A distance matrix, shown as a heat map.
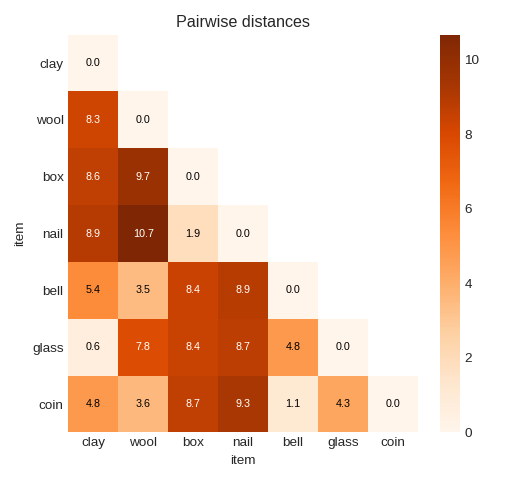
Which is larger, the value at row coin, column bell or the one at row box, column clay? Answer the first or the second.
the second
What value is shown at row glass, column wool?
7.8
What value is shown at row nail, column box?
1.9
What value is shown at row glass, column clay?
0.6
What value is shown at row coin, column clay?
4.8
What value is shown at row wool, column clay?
8.3
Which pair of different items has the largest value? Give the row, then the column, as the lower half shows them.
nail, wool
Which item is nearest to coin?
bell
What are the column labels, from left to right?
clay, wool, box, nail, bell, glass, coin
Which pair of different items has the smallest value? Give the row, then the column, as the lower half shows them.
glass, clay
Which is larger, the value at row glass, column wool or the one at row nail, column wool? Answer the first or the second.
the second
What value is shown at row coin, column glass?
4.3
